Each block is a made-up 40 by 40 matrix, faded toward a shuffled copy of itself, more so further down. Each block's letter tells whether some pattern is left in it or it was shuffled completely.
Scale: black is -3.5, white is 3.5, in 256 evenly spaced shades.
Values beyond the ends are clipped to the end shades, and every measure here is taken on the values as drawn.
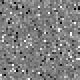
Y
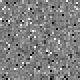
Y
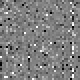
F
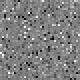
Y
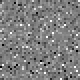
Y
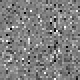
F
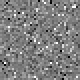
Y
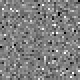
Y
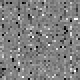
F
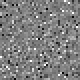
Y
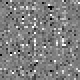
F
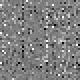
F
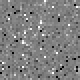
Y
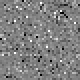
Y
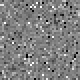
Y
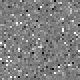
Y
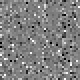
F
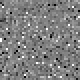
Y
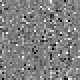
F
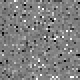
Y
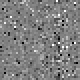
F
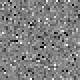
Y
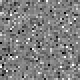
Y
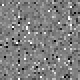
F
